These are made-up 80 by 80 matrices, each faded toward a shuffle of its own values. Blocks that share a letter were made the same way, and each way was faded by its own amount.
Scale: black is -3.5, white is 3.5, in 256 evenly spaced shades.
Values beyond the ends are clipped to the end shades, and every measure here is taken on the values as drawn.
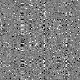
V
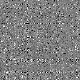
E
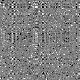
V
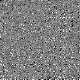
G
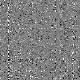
E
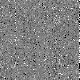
G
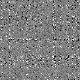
E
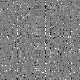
V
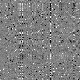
V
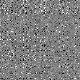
E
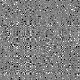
V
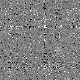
E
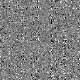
G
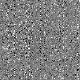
G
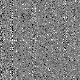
G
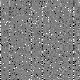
V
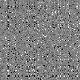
V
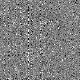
G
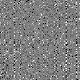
V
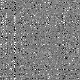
E
